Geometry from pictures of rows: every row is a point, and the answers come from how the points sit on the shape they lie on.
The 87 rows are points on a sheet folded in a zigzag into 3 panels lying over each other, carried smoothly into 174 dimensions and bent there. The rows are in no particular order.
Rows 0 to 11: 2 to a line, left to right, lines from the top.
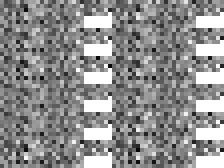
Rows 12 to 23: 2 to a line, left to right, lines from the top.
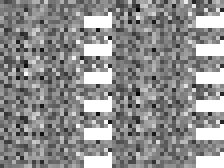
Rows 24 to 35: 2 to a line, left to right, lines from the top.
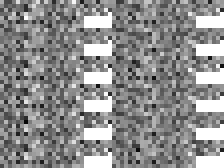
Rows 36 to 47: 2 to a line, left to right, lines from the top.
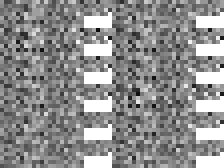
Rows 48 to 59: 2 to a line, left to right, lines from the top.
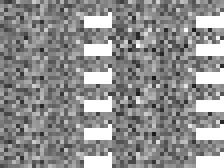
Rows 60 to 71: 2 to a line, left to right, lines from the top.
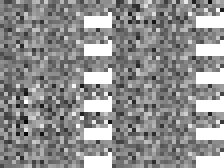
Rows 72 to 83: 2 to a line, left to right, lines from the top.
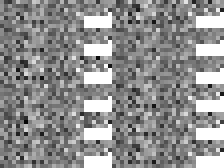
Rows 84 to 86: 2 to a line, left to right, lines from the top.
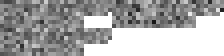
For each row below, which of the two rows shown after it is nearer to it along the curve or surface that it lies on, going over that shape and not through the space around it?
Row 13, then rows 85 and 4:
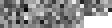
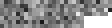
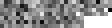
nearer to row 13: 85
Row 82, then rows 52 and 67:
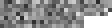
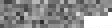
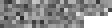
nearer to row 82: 67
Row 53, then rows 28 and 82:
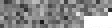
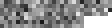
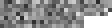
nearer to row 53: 28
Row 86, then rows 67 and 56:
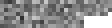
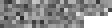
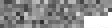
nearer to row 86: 56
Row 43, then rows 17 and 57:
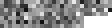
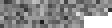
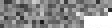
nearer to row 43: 17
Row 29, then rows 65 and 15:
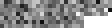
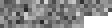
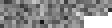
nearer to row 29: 15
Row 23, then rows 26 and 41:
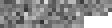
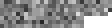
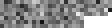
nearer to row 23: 26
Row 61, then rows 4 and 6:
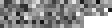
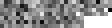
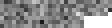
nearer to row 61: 4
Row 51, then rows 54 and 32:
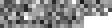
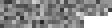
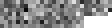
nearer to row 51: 32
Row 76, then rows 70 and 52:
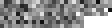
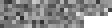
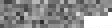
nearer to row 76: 70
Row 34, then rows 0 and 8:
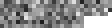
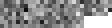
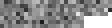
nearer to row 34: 8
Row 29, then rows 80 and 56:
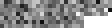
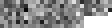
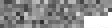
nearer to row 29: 56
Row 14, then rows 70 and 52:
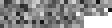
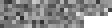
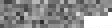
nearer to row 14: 70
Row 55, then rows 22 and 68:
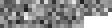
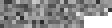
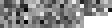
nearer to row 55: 68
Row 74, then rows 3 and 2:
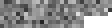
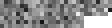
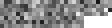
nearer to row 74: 3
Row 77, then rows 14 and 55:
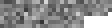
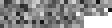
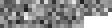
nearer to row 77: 55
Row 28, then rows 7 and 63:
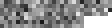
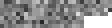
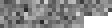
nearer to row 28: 7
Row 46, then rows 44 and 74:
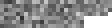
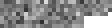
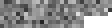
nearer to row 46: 74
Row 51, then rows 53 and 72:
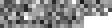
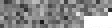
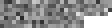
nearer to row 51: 53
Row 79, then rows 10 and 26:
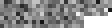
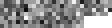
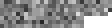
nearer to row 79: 26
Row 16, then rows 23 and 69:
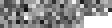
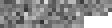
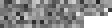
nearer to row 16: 23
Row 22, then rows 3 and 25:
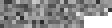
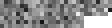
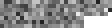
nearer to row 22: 25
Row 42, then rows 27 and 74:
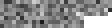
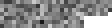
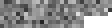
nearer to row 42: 27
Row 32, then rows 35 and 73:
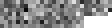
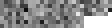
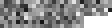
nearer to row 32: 35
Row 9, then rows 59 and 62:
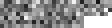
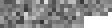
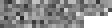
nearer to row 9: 62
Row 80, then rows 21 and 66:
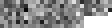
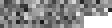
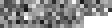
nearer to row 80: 66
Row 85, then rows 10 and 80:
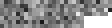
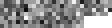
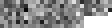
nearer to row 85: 10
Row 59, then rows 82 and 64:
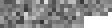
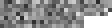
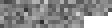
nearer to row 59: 64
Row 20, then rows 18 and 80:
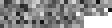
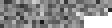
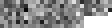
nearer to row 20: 18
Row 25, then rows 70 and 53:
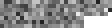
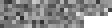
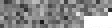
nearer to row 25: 70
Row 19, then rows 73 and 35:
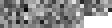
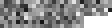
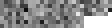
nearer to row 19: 35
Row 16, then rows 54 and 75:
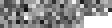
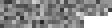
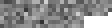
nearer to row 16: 75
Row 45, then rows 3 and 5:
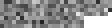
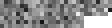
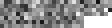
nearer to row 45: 5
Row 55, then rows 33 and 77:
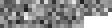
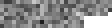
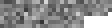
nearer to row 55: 77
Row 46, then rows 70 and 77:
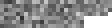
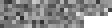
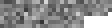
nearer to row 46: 70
